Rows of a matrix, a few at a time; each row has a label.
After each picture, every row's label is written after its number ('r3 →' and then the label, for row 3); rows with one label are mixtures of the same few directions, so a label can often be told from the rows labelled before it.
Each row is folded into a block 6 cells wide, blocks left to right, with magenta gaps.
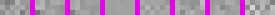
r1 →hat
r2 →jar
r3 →jar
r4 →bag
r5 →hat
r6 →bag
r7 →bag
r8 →hat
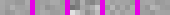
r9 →bag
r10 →bag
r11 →jar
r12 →hat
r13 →bag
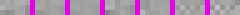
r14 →jar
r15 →jar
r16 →jar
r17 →jar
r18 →jar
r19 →hat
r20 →hat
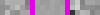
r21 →bag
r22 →hat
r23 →jar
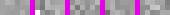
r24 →hat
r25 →jar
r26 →hat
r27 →jar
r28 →bag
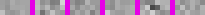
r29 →jar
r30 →bag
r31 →hat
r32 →jar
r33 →bag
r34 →hat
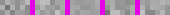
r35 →hat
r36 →hat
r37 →bag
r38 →jar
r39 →jar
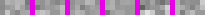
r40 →bag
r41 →jar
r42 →bag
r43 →jar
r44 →jar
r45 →bag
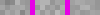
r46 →hat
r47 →hat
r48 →bag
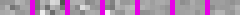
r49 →bag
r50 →bag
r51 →bag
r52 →jar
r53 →jar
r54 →hat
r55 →jar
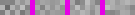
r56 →hat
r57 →hat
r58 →hat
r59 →jar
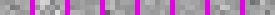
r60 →bag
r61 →hat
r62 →jar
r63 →jar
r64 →hat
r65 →bag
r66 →bag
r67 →hat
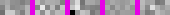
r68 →jar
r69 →hat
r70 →jar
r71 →hat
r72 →bag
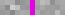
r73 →bag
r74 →hat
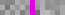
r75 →hat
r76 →jar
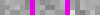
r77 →bag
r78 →bag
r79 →jar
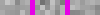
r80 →hat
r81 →hat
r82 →jar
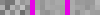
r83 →hat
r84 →jar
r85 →bag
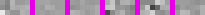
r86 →jar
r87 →bag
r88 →jar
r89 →jar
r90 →bag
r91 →jar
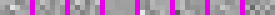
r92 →bag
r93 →hat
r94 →hat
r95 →jar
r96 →jar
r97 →jar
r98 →bag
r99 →hat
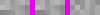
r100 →jar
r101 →jar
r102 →hat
